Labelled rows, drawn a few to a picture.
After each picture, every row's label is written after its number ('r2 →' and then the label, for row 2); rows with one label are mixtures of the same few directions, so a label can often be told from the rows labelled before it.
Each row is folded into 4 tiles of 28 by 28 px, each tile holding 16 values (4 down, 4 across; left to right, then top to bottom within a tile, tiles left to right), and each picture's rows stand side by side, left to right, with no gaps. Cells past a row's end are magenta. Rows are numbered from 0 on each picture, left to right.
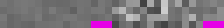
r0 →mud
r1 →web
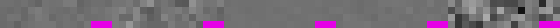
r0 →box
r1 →box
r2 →mud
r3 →mud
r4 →mud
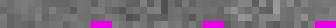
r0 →mud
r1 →web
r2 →web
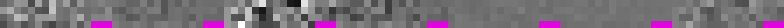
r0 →web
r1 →web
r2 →box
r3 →web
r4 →mud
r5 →web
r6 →box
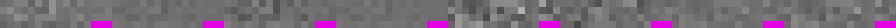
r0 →web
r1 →web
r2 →web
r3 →web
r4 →mud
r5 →box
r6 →mud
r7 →mud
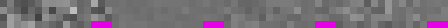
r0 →mud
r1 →mud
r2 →mud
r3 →web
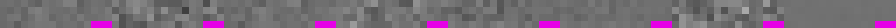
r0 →box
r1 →mud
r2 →box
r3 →box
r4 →web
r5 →web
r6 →mud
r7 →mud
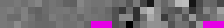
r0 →box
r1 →box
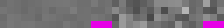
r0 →mud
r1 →mud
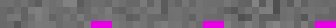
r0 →box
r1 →web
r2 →web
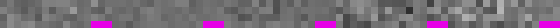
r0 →mud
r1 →box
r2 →web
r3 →mud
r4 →web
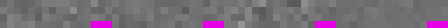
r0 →mud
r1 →mud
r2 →box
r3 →box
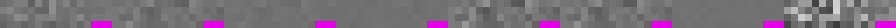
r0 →web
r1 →box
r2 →box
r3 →box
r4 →box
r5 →box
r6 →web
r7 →web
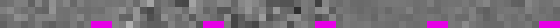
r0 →web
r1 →box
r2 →mud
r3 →mud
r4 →box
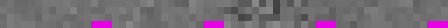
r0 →mud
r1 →box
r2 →web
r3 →box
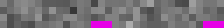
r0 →mud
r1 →box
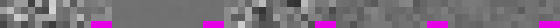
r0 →web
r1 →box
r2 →box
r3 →box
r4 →mud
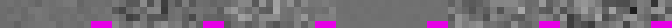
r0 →box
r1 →web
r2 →web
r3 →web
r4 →mud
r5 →mud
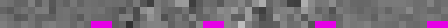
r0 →web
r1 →box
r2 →box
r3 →mud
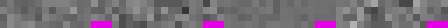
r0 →mud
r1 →mud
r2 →web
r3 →box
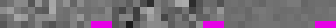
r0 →web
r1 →box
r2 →box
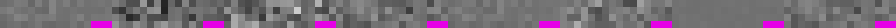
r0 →web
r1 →web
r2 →mud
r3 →mud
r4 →web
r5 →box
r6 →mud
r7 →mud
